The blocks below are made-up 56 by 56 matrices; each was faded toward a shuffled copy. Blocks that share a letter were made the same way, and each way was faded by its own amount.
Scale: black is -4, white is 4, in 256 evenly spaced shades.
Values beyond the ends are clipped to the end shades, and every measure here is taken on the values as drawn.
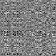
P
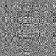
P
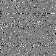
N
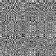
P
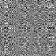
P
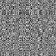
P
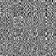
P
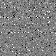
N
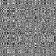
P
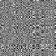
P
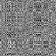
P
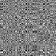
P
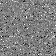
N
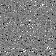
N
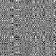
P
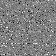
N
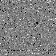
N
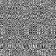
P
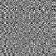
P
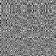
P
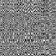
P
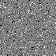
N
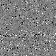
N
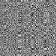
P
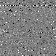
N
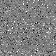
N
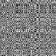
P
